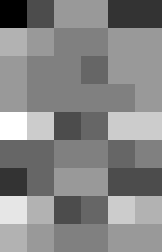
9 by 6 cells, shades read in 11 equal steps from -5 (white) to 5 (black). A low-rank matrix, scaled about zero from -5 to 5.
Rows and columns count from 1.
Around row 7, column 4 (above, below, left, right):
0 1 -1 2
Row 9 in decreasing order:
0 0 -1 -1 -1 -2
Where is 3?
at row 1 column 5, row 1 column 6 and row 7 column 1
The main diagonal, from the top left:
5 -1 0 0 -3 0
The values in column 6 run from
-3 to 3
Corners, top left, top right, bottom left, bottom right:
5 3 -2 -1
